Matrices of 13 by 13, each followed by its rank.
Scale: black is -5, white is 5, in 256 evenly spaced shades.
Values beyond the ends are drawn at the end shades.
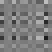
one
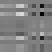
one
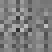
two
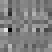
two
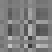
one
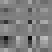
one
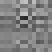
two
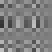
one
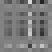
one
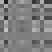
one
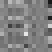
two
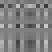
one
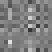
two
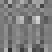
two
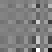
one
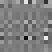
two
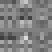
two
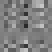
two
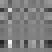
one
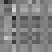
two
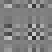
one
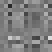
two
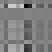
one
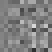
two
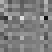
two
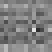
two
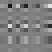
one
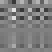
one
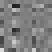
two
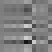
one
